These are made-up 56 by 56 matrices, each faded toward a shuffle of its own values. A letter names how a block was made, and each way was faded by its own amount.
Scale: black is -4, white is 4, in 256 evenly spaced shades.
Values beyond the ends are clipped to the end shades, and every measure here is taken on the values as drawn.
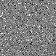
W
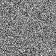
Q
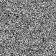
Q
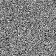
Q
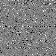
W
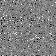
W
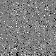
W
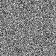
Q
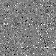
W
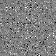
W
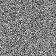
Q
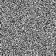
Q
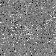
W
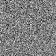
Q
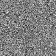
Q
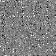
W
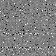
W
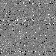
W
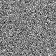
Q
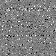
W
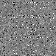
W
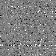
W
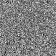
Q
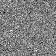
Q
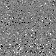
W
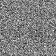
Q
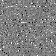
W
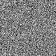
Q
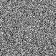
Q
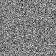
Q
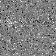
W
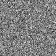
Q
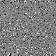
W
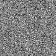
Q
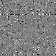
W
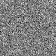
Q
